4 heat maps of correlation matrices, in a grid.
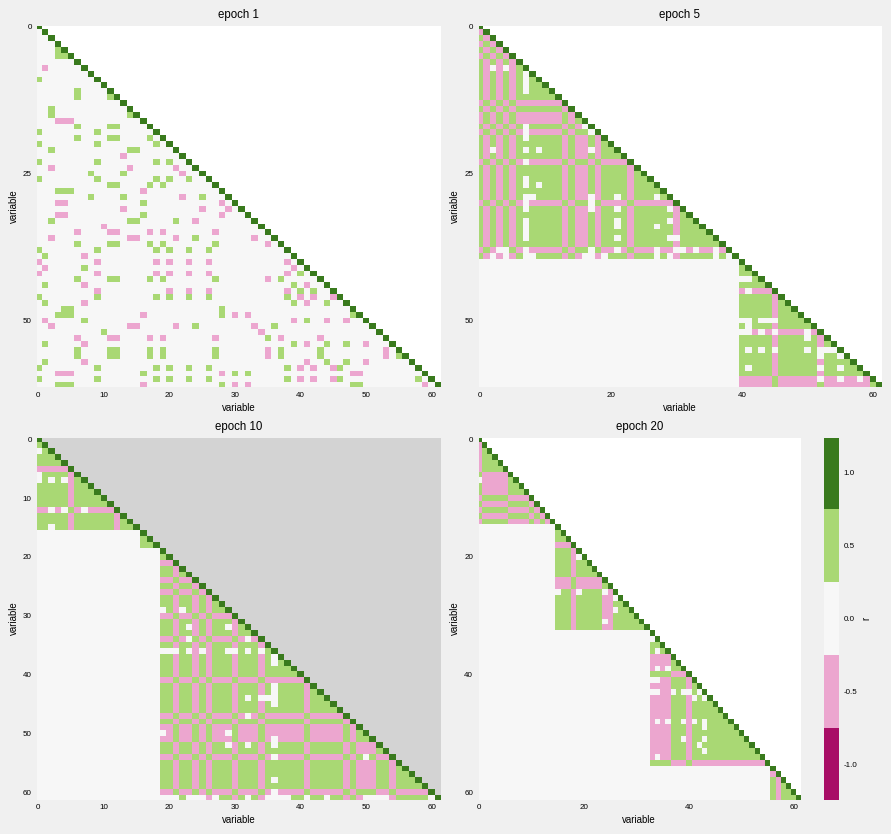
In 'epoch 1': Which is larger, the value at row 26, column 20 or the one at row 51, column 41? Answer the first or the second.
the first
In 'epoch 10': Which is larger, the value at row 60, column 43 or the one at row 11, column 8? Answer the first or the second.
the second
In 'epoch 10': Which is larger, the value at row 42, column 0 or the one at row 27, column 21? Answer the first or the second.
the first
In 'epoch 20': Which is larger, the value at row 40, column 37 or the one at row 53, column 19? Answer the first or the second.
the second
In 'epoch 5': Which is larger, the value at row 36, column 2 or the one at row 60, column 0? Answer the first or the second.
the first
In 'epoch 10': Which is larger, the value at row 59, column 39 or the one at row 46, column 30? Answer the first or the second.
the first
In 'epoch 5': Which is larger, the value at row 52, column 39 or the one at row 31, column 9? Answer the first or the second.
the second
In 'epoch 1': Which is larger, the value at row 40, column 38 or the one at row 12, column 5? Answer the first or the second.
the second
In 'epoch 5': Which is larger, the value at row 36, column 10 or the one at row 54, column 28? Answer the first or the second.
the first
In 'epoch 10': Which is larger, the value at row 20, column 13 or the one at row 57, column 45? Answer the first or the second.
the second
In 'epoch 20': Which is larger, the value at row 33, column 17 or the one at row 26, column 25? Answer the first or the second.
the first
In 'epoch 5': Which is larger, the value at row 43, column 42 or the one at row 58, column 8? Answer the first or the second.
the first
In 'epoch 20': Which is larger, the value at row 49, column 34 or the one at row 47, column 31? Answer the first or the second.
the second
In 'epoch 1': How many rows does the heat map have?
62
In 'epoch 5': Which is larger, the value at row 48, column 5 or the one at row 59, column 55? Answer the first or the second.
the second
